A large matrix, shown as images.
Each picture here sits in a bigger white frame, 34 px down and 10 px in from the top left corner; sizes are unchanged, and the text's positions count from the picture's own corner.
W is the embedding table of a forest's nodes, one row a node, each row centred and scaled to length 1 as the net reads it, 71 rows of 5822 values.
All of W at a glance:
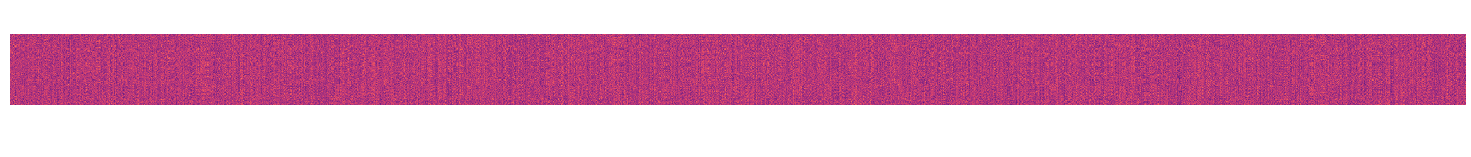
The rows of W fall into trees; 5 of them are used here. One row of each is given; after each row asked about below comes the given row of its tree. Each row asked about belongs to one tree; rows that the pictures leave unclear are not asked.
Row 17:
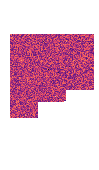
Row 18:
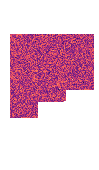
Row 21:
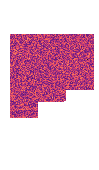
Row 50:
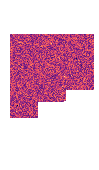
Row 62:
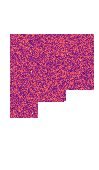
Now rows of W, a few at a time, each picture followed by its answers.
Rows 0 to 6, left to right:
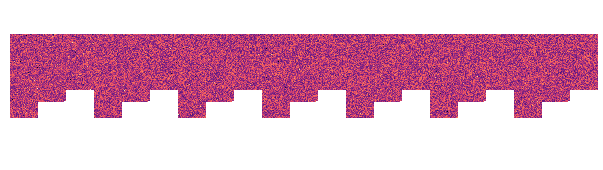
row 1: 50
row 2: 18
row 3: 21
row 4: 50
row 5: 21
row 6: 17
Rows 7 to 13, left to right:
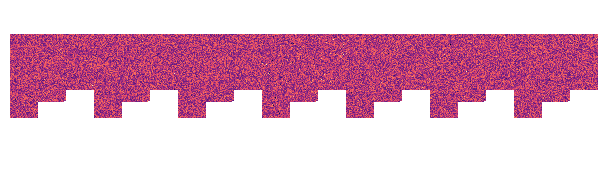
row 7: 17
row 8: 21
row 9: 17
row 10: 21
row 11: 62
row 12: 62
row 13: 17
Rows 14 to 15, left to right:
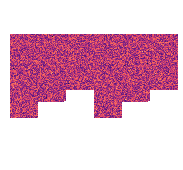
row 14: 50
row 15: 50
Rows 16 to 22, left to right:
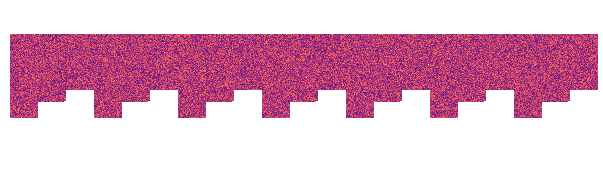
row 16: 17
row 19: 18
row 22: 50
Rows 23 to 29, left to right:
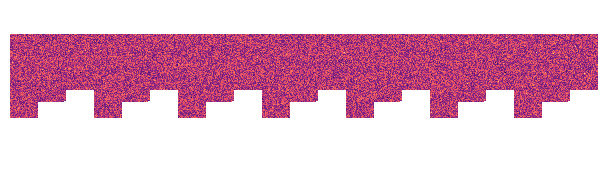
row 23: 17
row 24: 17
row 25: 21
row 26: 62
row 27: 17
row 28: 50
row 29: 50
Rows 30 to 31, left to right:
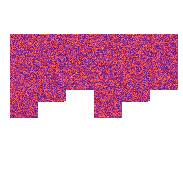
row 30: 50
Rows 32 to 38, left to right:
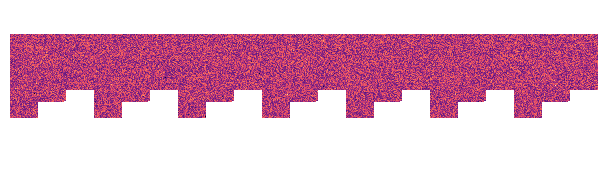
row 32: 17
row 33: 62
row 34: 17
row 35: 17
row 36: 50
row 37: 17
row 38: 50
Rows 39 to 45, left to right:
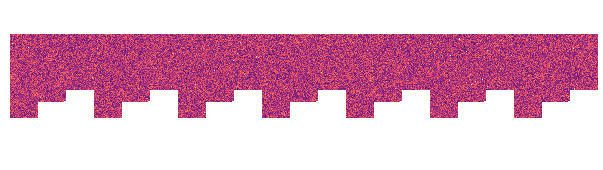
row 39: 18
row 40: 21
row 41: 62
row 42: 50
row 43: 18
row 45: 17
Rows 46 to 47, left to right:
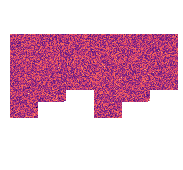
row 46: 17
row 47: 18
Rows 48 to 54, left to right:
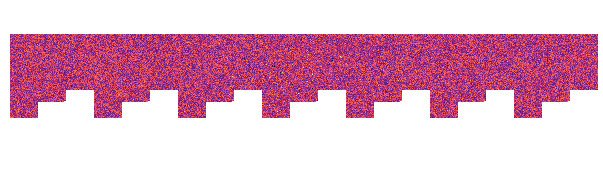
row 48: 17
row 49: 18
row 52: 21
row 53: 50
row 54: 21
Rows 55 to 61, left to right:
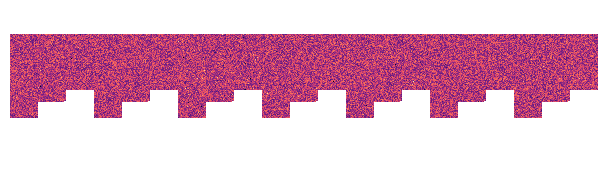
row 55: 50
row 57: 18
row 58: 21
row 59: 50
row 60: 50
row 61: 21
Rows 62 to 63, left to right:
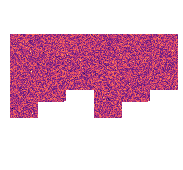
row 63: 50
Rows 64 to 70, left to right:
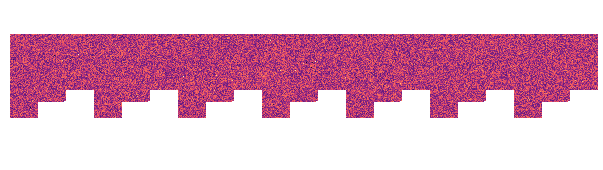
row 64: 62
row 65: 62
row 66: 21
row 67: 18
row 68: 18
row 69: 62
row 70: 21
